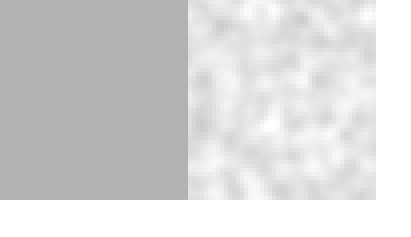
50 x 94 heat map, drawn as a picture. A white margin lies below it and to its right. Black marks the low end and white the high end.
The table splits into one row of 2 panels. Panel 1,1: high, flat. Panel 1,2: very high, blotchy, faint in contrast.
